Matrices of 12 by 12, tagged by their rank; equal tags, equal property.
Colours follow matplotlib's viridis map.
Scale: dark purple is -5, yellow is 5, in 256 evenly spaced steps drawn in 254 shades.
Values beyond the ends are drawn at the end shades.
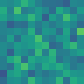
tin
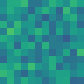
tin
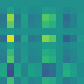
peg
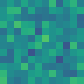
tin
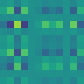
peg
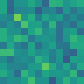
tin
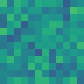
tin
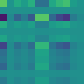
peg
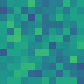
tin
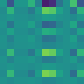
peg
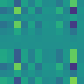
peg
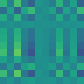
peg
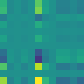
peg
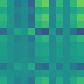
peg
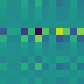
peg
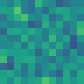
tin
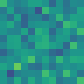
tin
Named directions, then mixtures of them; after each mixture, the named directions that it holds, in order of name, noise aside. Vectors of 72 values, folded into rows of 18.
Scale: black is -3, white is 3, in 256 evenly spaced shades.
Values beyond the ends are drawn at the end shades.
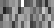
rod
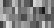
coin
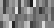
coin, rod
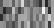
coin, rod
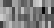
coin, rod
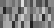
rod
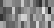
coin, rod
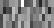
rod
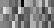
rod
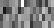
rod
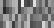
coin, rod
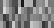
coin, rod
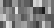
coin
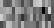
coin, rod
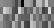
rod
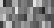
coin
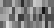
coin, rod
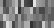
coin, rod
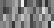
rod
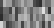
coin, rod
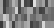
coin, rod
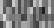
coin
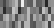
rod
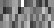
rod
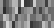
coin, rod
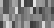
coin, rod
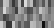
coin, rod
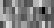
coin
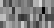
coin, rod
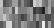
coin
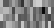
coin, rod
